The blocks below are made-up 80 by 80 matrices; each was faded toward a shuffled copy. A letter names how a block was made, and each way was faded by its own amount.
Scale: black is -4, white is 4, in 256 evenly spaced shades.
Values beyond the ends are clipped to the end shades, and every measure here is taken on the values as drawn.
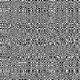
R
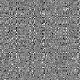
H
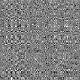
H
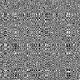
H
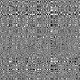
R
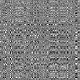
R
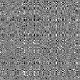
H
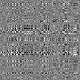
R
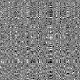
H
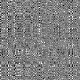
H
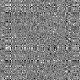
H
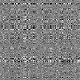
R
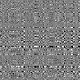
R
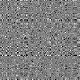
H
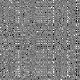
H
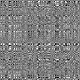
R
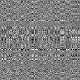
R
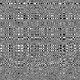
R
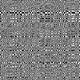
R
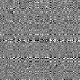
R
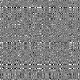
R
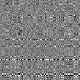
R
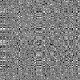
H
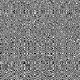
H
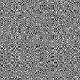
H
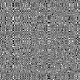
H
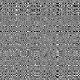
R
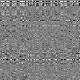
R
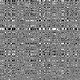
R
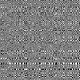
R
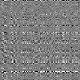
R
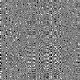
H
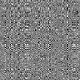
H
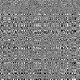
R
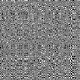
H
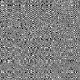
H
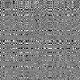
R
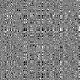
H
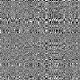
R
